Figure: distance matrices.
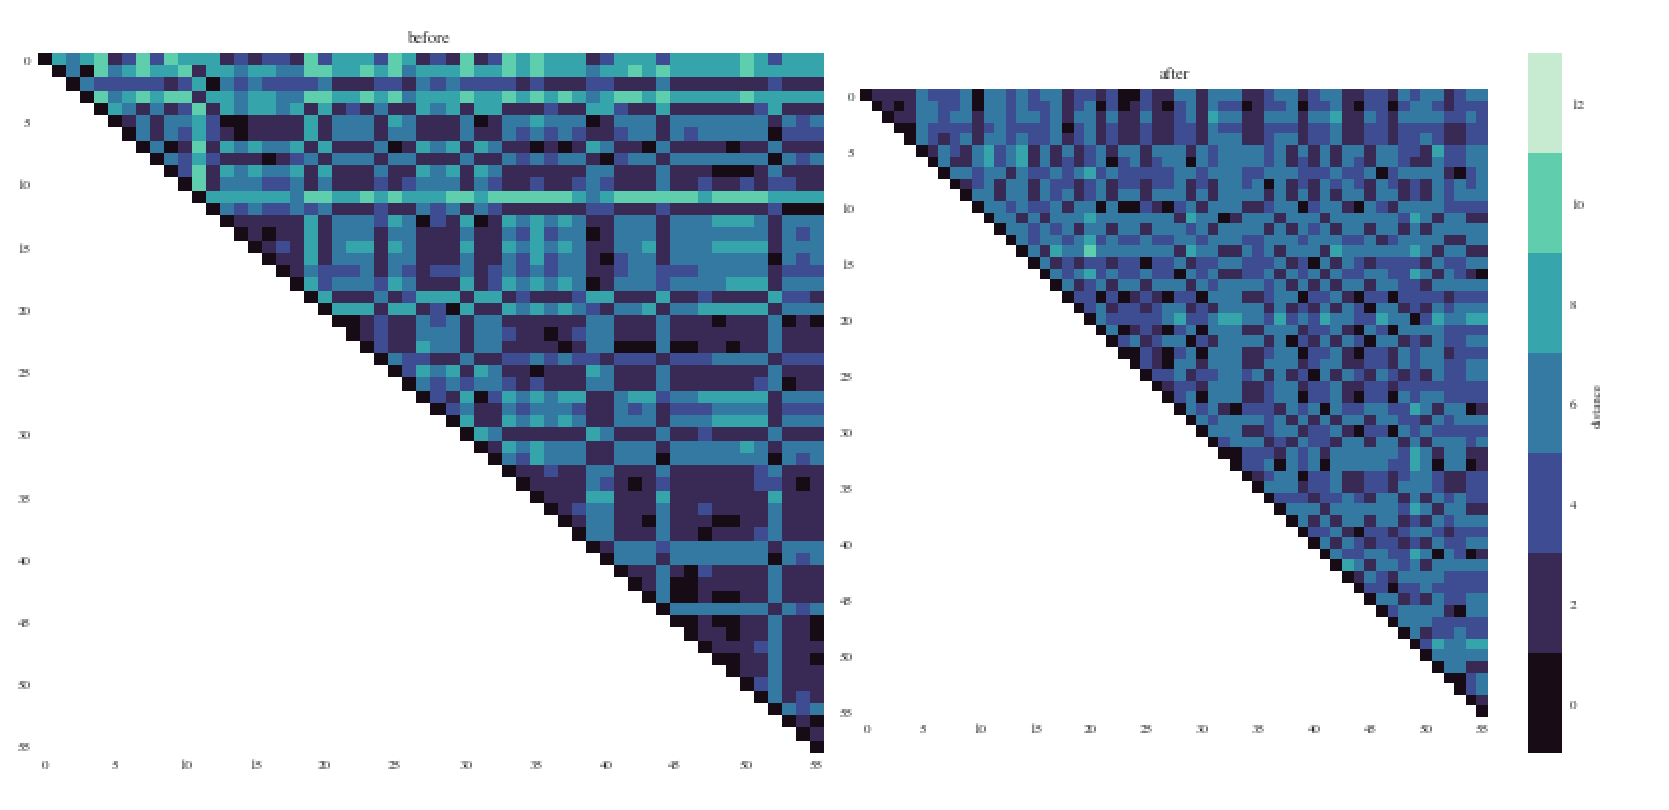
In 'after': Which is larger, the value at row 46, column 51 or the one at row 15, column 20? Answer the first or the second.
the first
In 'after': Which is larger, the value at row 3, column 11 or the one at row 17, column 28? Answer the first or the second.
the second
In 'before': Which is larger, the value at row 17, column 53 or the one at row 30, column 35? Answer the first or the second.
the first
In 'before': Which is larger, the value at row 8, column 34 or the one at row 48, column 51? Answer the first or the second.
the first
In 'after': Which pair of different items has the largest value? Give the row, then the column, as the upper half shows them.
14, 20
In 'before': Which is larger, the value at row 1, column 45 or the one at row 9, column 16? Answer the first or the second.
the first
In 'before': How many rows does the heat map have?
56
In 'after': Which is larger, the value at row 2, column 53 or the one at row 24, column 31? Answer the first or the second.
the second
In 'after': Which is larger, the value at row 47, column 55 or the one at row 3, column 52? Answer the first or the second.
the first
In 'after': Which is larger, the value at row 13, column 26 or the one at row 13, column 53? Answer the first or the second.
the first
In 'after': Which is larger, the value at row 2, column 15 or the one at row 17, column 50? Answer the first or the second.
the first
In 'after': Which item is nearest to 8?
36
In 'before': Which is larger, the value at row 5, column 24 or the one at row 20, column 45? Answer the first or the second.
the second
